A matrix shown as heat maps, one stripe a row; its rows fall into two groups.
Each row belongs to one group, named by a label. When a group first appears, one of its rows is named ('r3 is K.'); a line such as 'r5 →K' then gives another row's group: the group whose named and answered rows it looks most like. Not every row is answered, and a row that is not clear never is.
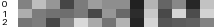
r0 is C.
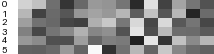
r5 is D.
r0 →C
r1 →C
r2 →D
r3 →D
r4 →C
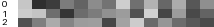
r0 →C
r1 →C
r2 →D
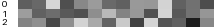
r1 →D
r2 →C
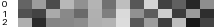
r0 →C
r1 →D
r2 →C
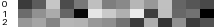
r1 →D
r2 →C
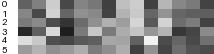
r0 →D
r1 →D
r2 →D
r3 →D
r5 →C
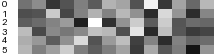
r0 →C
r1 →D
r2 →D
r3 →D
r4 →C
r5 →C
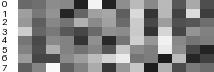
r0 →D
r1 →D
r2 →D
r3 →D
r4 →D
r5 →D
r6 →C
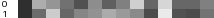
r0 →D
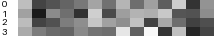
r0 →C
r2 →D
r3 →C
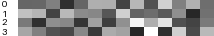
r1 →C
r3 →C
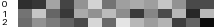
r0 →D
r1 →C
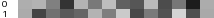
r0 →C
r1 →C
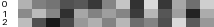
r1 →C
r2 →C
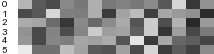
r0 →C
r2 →C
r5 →C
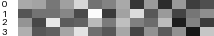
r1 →D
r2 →D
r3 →C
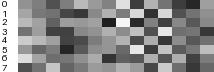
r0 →C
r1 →D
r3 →D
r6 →C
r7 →D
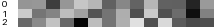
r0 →C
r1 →C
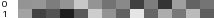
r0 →C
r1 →D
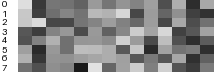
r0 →C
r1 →C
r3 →D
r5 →D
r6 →C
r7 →D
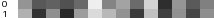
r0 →C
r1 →C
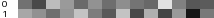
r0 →D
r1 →C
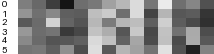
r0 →D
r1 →D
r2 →D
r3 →D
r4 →D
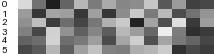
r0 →C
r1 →D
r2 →C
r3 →D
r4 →D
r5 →D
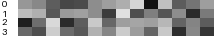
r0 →D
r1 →C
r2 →D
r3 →D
